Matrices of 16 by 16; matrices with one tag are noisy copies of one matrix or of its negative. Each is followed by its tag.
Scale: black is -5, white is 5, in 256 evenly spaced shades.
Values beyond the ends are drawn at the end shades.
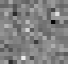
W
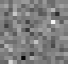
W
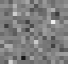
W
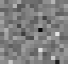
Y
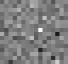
Y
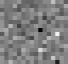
Y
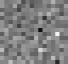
Y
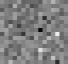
Y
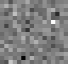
W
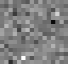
W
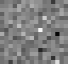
Y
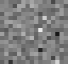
Y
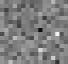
Y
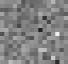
Y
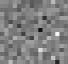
Y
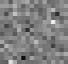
W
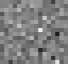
Y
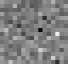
Y
